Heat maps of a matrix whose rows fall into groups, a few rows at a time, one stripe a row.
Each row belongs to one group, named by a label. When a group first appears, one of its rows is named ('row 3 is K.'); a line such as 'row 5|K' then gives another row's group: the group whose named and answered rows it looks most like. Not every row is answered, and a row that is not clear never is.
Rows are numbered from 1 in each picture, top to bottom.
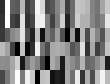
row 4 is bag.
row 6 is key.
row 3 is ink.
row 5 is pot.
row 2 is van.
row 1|van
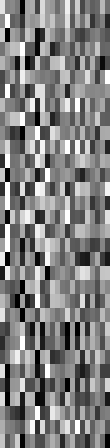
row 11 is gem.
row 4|key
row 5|bag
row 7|van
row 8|gem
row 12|van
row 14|van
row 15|gem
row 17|van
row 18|gem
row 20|van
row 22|bag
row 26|key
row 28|ink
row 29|pot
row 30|bag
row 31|gem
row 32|pot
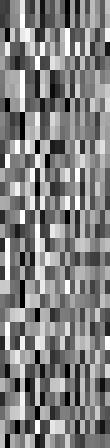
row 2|ink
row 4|gem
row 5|bag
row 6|key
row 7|key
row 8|ink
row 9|bag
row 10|bag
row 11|key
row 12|van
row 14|key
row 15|gem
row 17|bag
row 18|van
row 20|van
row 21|gem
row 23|key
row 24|gem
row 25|van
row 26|key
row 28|bag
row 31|bag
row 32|pot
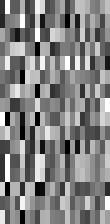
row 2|ink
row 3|bag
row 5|gem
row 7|key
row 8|bag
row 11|ink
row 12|van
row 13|van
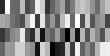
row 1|van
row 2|gem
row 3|ink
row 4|key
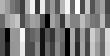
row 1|gem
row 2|pot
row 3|ink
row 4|ink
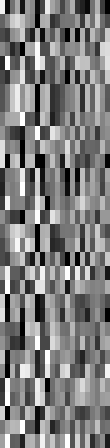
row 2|key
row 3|ink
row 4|bag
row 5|van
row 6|ink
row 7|key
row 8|key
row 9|key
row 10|bag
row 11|gem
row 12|pot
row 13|ink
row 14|ink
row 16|bag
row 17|key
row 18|key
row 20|gem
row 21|van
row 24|bag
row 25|bag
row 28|van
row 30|pot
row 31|key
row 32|gem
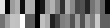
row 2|key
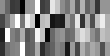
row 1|bag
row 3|van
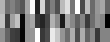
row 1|gem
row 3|bag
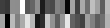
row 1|ink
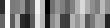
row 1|van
